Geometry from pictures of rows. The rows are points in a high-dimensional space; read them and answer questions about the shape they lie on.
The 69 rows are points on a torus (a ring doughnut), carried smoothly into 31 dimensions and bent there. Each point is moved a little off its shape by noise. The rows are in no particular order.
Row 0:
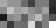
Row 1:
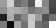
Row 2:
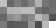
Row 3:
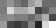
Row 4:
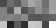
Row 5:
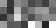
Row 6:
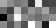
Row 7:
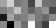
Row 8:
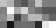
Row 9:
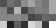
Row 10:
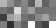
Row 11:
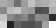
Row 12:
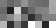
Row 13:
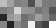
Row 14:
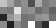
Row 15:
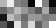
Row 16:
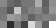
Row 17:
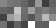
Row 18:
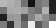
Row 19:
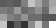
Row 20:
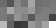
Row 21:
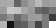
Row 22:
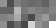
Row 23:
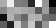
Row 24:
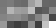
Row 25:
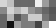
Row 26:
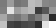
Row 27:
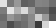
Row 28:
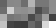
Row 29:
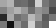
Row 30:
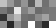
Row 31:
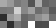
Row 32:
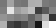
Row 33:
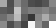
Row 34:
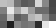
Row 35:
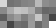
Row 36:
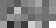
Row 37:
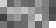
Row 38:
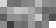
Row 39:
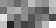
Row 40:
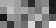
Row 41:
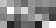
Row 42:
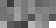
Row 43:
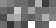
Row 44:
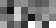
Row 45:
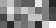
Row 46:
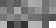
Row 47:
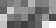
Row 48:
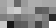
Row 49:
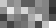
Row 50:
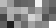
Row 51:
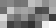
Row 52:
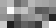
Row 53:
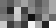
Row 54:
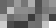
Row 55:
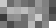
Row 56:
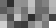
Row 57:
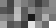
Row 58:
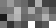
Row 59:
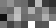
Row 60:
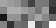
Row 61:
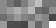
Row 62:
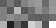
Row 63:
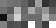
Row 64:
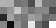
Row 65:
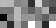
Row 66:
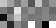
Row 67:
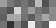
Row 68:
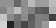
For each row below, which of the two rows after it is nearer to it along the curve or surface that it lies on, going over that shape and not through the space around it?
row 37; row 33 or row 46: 46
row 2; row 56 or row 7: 7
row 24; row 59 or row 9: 9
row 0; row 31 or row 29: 31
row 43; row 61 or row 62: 62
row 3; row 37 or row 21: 37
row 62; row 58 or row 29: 58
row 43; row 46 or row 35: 46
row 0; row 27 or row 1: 27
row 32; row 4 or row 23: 4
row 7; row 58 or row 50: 50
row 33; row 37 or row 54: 54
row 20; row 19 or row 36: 36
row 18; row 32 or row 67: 67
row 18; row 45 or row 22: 45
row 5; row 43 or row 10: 43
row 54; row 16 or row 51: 51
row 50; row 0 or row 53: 0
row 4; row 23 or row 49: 49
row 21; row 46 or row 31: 46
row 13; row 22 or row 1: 1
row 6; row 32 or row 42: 42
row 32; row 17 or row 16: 16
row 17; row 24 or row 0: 0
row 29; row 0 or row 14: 14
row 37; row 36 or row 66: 66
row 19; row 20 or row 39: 39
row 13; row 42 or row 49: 49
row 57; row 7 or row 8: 7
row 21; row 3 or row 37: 37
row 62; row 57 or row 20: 20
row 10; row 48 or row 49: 49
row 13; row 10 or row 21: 10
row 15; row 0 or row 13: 0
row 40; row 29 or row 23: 23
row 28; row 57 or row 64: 57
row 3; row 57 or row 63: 57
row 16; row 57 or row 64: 57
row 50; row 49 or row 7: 7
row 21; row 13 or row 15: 13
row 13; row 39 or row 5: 5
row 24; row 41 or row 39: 41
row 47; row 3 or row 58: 3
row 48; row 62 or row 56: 62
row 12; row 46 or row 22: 46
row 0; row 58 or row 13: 13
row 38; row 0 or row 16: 0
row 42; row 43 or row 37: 43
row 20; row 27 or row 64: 27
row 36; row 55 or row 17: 17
